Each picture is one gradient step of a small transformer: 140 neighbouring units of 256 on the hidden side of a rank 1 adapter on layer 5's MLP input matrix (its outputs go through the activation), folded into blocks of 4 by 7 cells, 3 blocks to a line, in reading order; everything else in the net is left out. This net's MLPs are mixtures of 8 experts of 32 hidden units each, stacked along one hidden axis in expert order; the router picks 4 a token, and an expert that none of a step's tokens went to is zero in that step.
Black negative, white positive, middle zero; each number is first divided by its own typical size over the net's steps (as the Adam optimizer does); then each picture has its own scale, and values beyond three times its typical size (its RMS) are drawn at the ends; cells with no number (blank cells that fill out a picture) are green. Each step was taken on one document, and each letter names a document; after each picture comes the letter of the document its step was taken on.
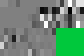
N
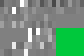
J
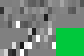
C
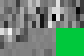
N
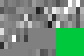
N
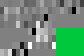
C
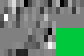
J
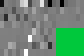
J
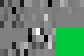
J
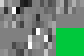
J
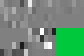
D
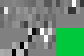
C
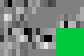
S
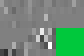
D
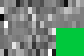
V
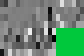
V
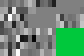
S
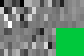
S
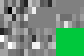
S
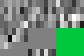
N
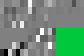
D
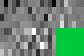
V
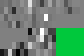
D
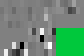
D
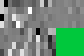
V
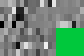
S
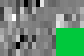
S
